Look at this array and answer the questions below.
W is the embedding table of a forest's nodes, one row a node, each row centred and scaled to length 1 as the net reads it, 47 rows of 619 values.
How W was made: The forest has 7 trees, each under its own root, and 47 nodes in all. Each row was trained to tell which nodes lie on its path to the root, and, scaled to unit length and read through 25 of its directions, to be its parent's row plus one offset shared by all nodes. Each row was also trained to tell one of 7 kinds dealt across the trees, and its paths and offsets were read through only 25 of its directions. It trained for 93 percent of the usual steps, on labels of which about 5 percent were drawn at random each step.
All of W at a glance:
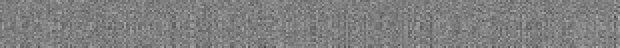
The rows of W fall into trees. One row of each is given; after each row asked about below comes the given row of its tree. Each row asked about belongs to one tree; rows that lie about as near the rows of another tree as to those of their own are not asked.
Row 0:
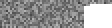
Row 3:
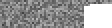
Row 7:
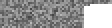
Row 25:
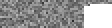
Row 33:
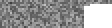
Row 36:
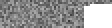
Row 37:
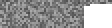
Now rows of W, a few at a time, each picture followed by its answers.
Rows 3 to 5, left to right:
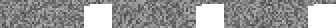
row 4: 0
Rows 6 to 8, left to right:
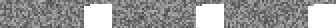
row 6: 37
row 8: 36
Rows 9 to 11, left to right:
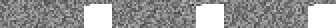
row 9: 3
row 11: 33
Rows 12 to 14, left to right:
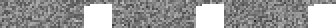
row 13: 7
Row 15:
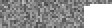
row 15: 3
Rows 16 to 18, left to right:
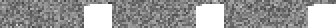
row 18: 0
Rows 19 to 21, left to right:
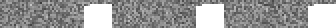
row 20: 37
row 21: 36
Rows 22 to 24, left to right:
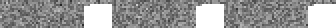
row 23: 25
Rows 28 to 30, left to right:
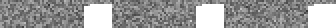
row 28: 36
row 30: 3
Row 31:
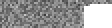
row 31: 3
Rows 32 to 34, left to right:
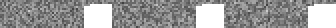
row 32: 25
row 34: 0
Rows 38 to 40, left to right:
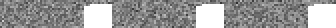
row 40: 25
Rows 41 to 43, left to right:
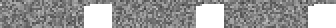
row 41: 0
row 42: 36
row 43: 33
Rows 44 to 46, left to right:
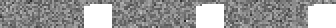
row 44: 25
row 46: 25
